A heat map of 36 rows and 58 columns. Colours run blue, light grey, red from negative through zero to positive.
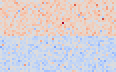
Histogram: bell-shaped. Seam: horizontal, 50% of the way down, the top part higher. Average level on the scale: 50%.
